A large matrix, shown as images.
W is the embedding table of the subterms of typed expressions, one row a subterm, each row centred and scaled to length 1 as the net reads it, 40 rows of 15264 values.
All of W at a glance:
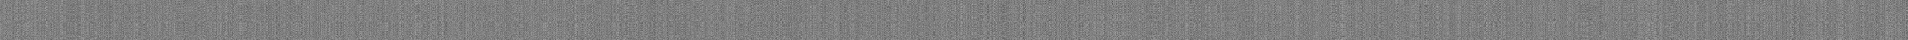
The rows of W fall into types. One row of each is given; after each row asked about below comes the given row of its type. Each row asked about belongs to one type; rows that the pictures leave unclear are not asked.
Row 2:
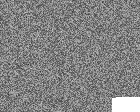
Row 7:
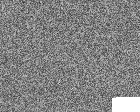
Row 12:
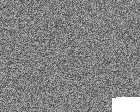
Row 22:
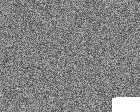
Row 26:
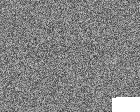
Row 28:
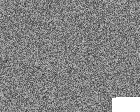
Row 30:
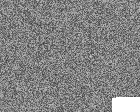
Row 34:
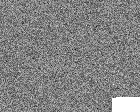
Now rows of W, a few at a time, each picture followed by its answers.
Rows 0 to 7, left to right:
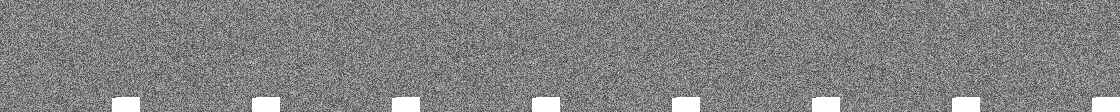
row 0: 2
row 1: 30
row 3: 30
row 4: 28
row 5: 12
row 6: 22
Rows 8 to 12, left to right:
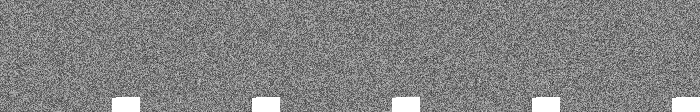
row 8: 2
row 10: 7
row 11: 28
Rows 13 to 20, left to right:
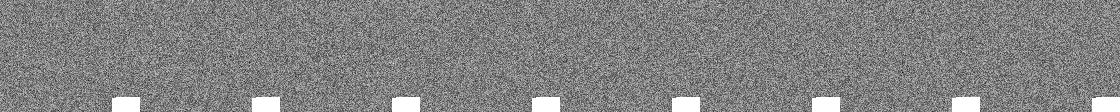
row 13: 22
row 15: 30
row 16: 34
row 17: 28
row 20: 2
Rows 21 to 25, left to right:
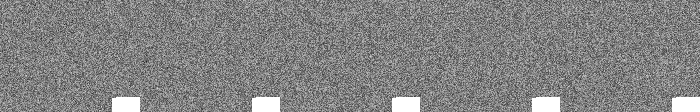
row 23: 30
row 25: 7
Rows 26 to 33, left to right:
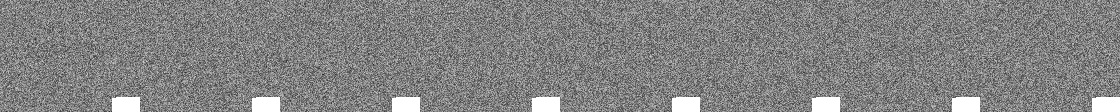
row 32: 2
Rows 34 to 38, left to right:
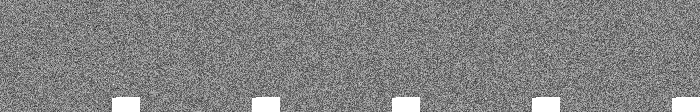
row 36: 22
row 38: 12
